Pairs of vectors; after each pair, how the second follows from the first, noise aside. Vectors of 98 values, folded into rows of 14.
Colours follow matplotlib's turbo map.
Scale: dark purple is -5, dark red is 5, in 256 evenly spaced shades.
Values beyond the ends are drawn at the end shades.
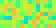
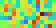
scaled up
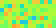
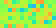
reversed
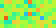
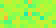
shrunk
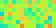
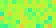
shrunk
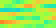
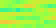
shrunk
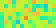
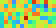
scaled up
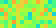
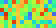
scaled up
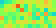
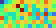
scaled up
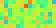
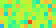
reversed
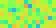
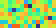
scaled up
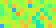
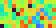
scaled up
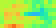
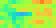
reversed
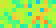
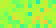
shrunk
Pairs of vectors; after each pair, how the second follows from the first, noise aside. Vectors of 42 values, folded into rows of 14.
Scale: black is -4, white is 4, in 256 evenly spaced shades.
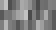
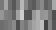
wrapped around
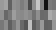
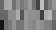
wrapped around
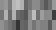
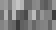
copied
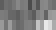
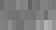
shrunk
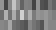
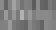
shrunk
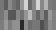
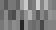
copied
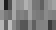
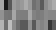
copied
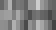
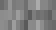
shrunk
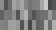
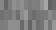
shrunk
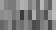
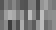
wrapped around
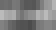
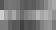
copied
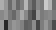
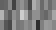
wrapped around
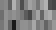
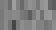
shrunk
